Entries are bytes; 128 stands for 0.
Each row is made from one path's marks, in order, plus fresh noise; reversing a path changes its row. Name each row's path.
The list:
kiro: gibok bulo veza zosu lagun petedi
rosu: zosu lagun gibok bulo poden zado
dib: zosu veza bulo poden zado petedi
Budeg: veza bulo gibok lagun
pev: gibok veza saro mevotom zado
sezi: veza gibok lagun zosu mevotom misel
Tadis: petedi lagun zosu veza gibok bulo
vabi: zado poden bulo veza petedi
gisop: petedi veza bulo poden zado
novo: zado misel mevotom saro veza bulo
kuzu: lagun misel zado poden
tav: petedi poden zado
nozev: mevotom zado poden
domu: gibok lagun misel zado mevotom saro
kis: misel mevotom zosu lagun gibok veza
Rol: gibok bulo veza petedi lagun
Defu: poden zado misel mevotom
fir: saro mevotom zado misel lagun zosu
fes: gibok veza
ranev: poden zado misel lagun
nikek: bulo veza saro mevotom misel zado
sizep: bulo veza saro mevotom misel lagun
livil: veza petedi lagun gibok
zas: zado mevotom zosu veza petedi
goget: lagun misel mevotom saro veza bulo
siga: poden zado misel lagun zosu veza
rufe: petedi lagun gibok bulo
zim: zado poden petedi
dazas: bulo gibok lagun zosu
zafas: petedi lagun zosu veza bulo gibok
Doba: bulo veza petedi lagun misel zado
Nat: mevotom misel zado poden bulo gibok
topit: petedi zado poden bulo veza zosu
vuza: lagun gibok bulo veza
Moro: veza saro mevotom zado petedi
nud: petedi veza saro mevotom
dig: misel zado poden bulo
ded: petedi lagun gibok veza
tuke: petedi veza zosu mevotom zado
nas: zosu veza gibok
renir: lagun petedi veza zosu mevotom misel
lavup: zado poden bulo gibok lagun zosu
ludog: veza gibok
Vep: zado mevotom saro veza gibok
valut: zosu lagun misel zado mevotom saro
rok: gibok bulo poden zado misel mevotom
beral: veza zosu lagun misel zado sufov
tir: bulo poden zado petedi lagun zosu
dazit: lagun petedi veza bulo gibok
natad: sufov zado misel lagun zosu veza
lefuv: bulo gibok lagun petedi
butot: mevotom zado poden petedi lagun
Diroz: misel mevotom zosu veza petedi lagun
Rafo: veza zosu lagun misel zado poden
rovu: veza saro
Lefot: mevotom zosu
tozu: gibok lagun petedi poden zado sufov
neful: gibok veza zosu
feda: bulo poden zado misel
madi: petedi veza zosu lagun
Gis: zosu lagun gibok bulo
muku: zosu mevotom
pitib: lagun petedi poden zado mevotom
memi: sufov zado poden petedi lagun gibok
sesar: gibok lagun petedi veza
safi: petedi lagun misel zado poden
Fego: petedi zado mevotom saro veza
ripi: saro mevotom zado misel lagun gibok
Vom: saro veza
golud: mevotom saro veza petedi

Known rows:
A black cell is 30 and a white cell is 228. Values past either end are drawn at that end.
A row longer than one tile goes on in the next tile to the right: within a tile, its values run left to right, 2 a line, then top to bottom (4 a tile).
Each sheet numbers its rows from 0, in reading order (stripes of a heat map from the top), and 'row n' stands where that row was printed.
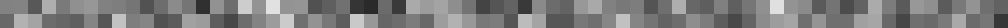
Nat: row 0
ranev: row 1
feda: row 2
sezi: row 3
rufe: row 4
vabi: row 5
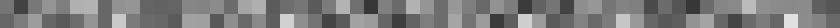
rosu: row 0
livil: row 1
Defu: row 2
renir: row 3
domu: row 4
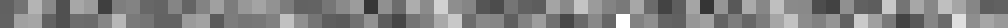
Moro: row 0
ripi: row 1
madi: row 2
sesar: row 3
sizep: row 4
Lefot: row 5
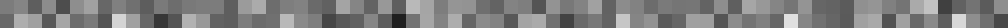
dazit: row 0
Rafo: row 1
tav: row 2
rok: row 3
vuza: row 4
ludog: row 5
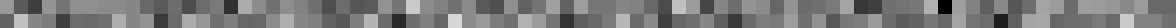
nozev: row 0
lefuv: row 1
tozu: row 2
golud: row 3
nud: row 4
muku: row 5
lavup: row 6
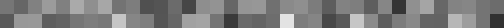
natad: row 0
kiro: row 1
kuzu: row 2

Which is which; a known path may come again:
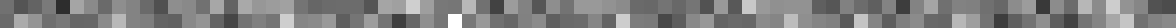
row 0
lefuv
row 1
topit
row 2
fes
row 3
zafas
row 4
nikek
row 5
kuzu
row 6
madi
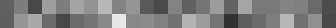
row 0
Rol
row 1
golud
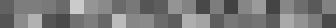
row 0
beral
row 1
pitib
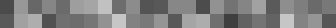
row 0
Budeg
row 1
rok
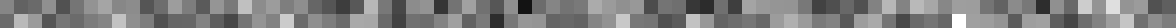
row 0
goget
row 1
ded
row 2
zim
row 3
Gis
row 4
feda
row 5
neful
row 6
ranev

